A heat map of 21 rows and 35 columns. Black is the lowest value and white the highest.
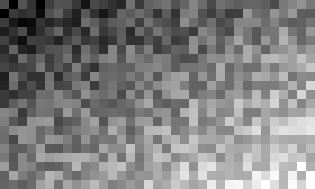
Average level on the scale: 50%. Ninth with the highest average: bottom right. Slope: up to the bottom right. Stripes: none.
